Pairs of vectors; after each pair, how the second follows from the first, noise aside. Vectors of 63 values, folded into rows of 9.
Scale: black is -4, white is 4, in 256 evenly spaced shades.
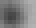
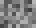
shuffled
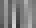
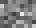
shuffled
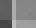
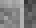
reversed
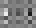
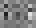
reversed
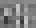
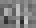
copied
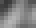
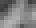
copied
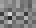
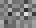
reversed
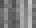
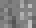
partly zeroed
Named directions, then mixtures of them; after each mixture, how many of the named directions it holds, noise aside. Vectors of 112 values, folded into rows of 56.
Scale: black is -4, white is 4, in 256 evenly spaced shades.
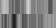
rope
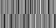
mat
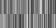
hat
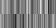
three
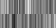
two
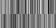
three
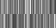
three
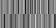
one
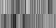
two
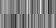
three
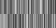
one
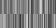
one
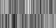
two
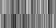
three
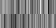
three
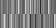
one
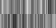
two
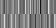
one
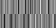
one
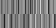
one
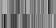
two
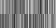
three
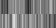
two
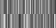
two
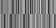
one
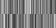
three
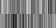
two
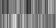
two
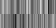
three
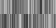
two
